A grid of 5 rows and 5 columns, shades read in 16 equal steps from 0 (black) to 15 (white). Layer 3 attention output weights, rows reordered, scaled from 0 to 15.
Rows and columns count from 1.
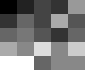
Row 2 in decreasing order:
10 6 5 4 3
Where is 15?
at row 5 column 1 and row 5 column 2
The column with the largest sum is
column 5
